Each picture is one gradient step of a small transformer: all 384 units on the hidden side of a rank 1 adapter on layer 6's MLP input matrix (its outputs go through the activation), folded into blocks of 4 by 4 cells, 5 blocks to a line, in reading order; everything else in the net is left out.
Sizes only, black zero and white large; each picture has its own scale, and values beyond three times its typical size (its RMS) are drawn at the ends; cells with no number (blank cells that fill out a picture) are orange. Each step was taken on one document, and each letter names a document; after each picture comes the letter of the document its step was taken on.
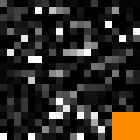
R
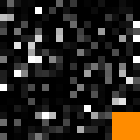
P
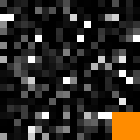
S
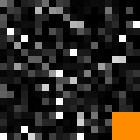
R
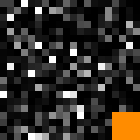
R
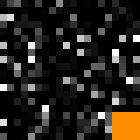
P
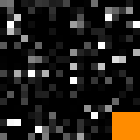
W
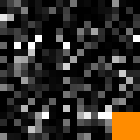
S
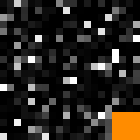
P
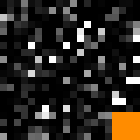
P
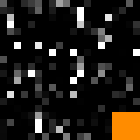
W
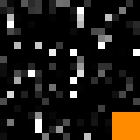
W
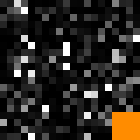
S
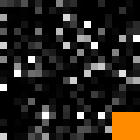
P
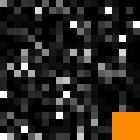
R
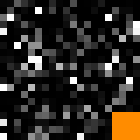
P
